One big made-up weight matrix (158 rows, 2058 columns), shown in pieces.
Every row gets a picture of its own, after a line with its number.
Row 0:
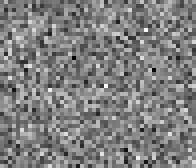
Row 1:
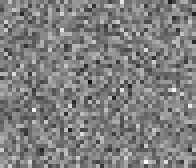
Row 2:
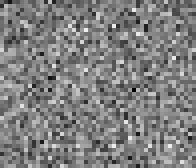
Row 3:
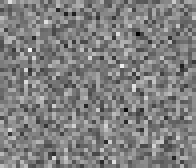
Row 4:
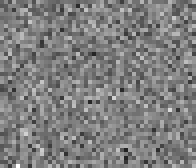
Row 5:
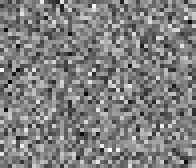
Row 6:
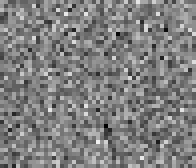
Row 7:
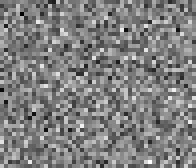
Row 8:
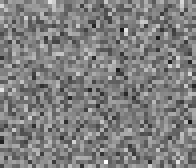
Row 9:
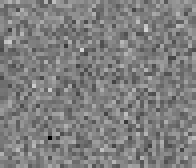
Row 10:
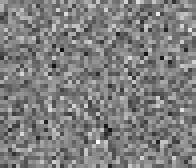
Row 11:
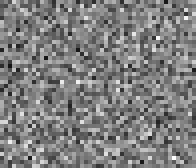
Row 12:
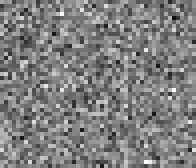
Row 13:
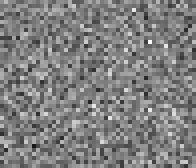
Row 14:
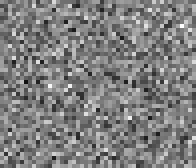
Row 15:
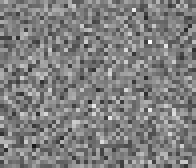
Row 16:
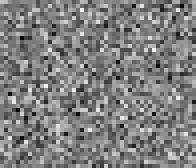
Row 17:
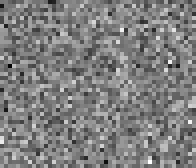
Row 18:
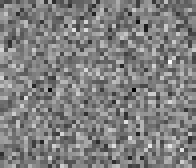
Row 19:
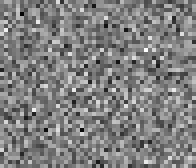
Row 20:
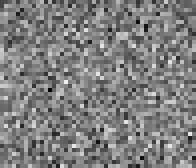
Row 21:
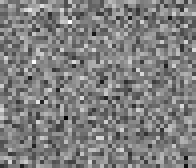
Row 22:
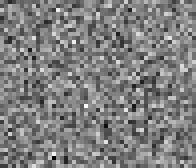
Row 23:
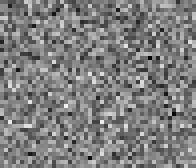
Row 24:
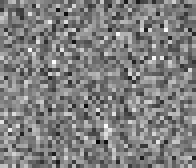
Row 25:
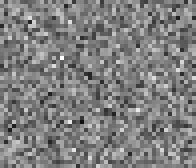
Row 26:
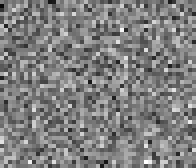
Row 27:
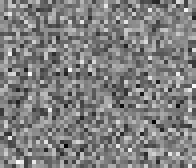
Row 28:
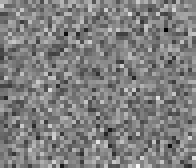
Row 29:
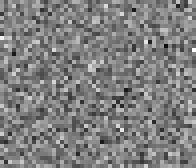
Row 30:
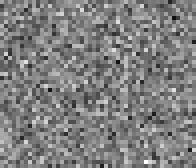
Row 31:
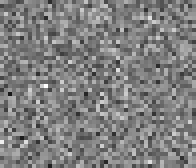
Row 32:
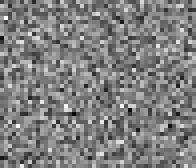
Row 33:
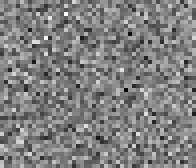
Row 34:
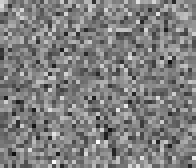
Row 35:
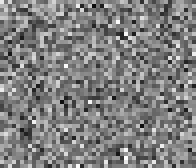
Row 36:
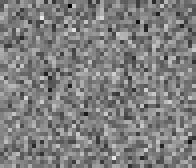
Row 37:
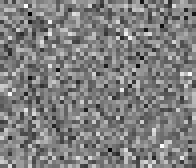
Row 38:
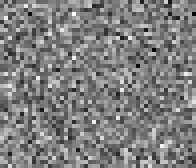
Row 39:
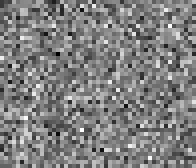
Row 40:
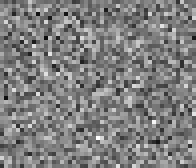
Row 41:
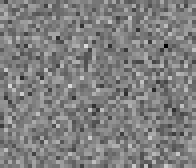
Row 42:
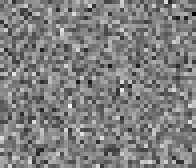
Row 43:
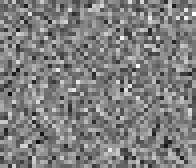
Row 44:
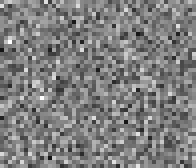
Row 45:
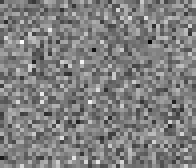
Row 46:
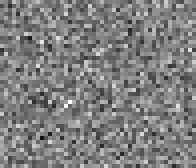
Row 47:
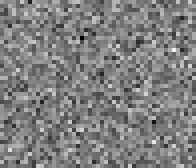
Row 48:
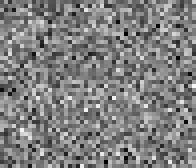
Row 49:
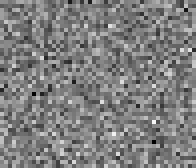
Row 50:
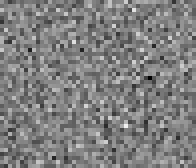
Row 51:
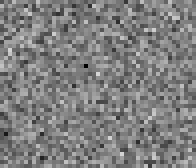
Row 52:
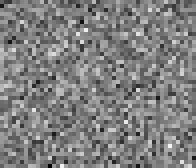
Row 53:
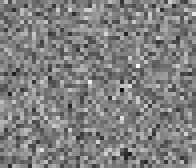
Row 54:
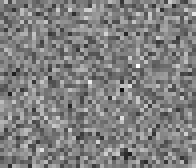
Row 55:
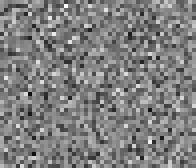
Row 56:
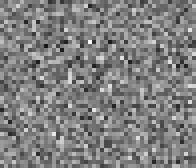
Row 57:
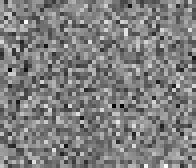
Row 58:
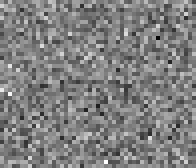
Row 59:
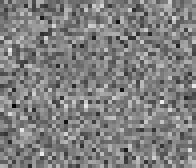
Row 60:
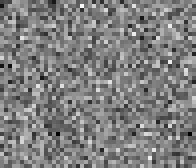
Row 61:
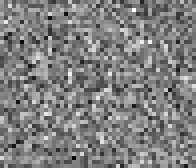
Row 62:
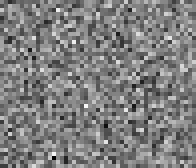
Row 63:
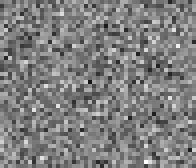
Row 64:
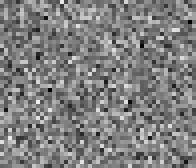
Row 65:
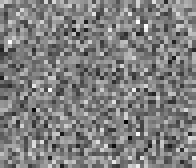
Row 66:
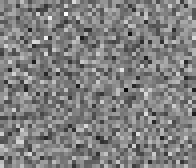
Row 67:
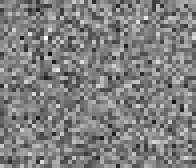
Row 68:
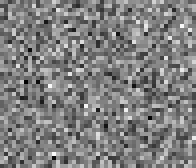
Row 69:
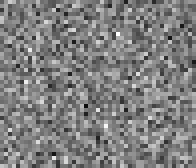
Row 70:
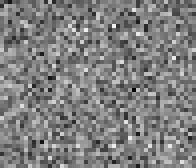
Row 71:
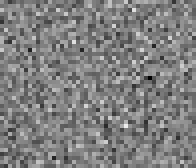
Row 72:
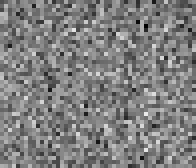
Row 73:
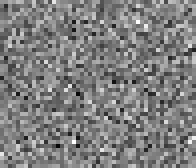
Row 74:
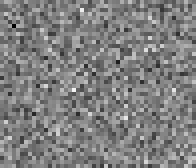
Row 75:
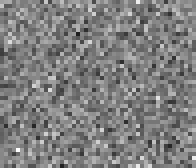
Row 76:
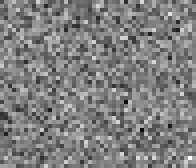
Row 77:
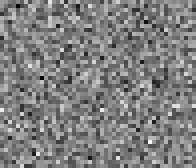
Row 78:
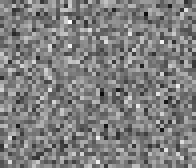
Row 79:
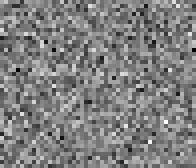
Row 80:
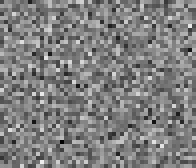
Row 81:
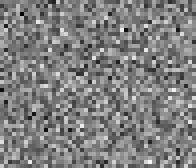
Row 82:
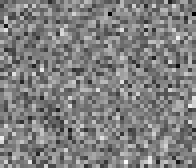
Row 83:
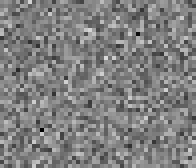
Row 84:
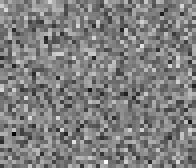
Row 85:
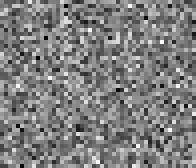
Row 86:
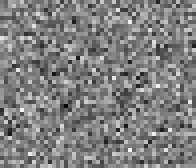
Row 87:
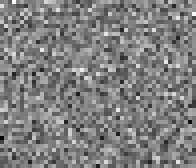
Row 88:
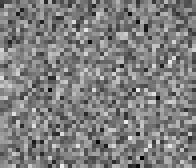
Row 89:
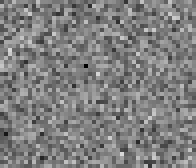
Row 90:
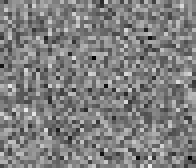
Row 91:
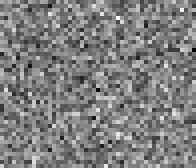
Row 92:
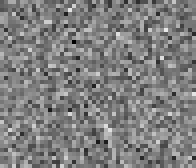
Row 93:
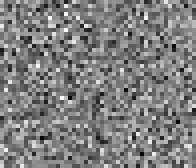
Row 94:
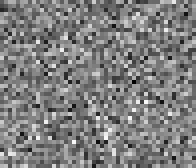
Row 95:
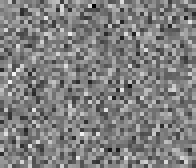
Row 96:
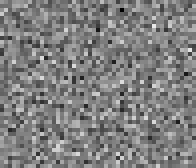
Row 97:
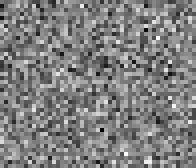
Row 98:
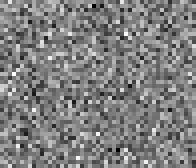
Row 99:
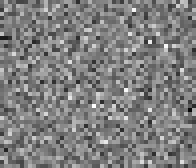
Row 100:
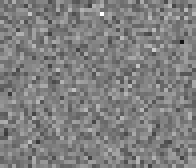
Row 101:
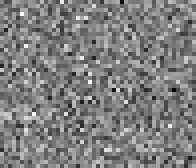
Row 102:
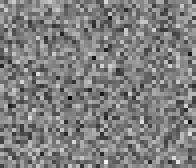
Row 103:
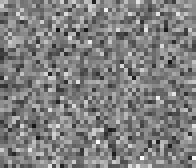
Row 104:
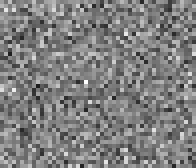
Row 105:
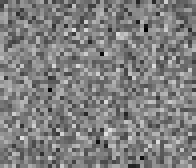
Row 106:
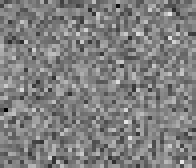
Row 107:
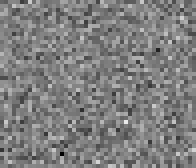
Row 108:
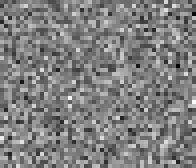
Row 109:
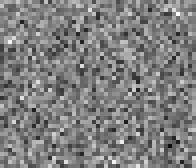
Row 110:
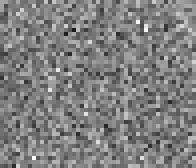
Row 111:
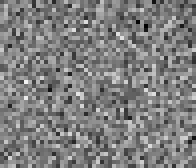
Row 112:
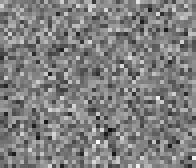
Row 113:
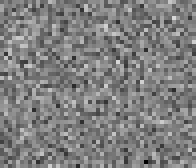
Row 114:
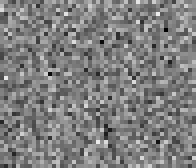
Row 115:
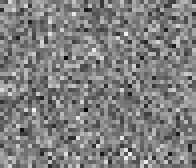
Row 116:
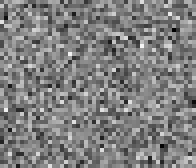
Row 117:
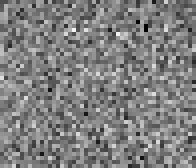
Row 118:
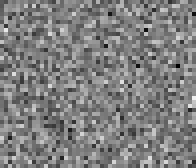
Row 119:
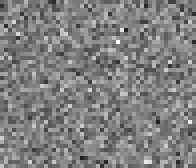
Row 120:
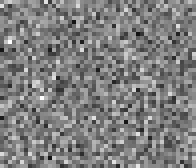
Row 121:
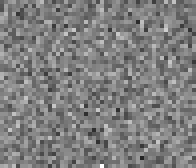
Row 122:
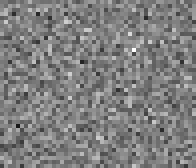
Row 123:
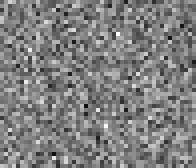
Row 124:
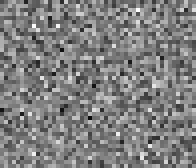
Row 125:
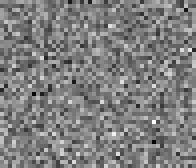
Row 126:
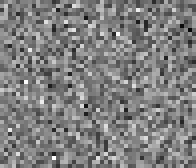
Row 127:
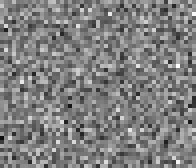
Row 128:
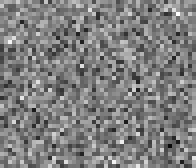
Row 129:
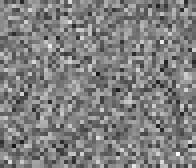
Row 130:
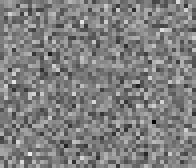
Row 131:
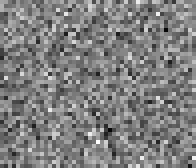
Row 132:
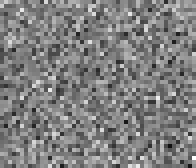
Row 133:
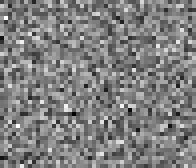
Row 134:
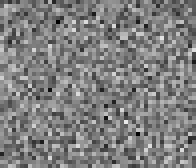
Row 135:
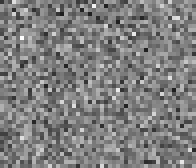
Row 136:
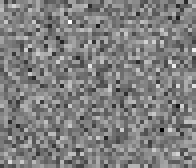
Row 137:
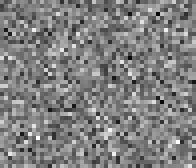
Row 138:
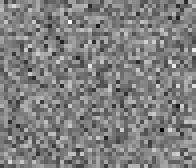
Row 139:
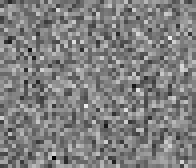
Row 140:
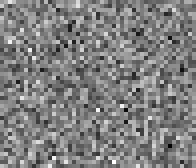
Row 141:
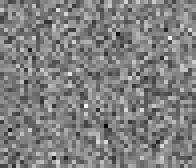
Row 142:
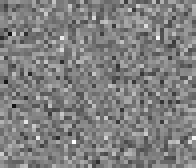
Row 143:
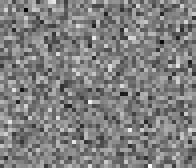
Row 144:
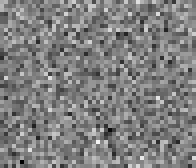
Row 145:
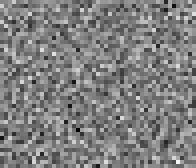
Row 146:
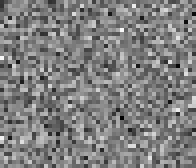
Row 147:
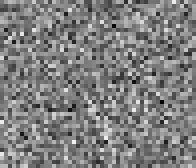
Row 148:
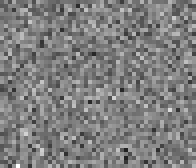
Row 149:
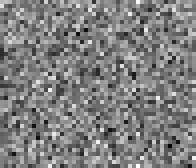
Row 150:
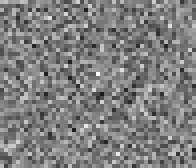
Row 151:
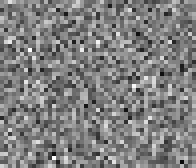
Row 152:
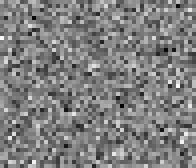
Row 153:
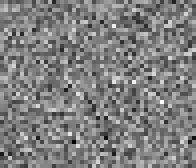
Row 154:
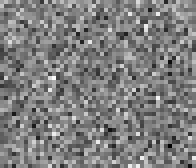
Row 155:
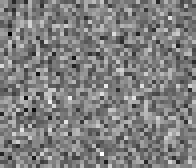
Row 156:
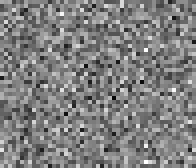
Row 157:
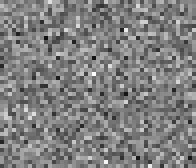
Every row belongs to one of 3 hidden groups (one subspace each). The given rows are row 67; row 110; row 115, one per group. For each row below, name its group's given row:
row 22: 110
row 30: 115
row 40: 67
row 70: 110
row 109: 110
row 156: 115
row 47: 67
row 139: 110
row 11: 115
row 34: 110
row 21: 67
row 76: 115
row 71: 110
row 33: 67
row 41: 67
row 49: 67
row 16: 115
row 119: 115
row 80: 67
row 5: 115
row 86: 67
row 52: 110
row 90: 115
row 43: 115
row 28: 110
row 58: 115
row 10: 110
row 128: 110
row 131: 110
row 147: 110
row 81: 115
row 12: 115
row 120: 110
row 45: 67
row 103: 110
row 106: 110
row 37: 115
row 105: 110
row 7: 115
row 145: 115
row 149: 110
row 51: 115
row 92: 110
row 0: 115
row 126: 110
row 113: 115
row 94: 110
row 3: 110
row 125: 67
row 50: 110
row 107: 67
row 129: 67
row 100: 115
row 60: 115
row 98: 115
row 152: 67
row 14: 110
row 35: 115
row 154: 110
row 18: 110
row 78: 67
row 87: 115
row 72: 110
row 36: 110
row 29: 67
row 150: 67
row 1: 115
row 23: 67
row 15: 67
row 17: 115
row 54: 115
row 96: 67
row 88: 110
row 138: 67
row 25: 67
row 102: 115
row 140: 110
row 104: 115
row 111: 110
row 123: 110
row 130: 67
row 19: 115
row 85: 67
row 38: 115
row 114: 110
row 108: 115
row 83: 67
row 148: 115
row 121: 110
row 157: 115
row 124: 67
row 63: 115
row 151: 110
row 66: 67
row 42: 115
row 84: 115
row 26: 115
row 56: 67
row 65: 110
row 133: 67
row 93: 67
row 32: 67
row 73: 110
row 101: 115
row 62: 110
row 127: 115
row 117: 110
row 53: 115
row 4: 115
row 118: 115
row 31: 115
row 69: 110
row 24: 110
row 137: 110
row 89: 115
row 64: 115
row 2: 110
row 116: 115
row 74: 115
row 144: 110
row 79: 67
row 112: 110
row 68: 110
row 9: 110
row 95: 115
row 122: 67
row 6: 110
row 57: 67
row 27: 67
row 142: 110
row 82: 115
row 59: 115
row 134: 110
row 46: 67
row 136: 67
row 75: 110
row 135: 115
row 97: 115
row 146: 115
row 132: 110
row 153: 110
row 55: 67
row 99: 67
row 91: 67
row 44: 110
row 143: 115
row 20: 110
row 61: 67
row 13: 67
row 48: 115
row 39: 115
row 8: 115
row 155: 115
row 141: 110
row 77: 67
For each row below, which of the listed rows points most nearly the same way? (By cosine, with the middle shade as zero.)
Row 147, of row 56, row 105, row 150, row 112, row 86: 105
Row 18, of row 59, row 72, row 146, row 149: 72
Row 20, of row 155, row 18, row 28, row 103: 18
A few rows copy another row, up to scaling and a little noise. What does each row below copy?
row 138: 136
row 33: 66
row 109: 128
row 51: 89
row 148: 4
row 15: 13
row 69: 123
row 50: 71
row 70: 2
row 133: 32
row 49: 125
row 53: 54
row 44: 120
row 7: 81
